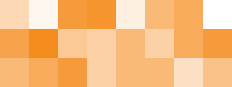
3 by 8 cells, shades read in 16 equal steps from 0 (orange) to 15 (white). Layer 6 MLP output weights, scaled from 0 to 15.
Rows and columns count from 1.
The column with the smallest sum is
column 3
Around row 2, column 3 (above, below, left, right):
2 2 0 9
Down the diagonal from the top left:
10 0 2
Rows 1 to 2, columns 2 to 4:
14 2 1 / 0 8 9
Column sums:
19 18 12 19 25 21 19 24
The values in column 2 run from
0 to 14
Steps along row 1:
up down down up down down up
